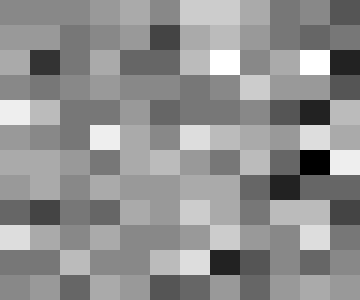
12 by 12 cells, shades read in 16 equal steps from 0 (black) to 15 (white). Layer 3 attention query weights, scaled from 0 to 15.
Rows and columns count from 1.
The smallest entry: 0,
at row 7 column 11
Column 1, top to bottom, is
8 9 10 8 14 9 10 9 6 13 7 8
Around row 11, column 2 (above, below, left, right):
10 9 7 11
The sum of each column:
111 96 93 108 106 93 119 114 101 91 99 88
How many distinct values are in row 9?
7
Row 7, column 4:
7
